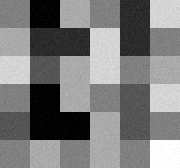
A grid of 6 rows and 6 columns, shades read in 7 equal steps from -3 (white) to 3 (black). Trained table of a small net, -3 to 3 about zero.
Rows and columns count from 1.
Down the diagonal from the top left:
0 2 -1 0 1 -3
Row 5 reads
1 3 3 -1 1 0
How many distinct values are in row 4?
5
